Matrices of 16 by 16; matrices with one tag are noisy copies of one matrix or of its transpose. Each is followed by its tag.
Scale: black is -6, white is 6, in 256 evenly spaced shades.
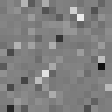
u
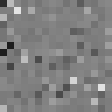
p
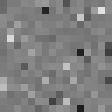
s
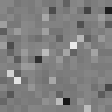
u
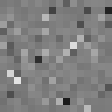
u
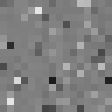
s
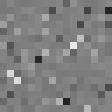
u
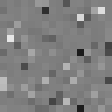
s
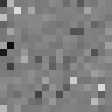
p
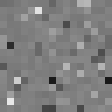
s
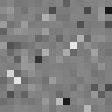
u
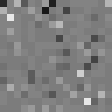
p
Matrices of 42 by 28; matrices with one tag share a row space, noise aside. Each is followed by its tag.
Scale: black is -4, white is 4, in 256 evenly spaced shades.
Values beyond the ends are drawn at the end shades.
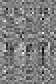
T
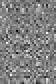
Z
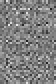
Z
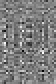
T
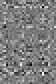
T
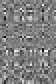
T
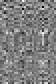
T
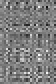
Z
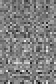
Z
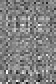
Z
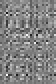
Z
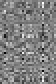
T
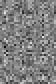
T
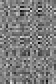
Z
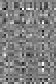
T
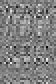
Z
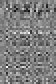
Z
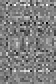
Z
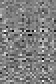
T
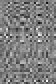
Z
